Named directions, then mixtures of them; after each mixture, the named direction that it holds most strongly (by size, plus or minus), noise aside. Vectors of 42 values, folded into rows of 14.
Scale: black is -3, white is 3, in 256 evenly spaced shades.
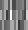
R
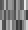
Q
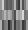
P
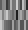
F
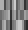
Q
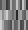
F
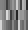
F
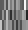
Q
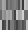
P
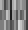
R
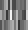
R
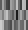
F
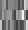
Q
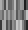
Q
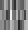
R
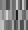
F
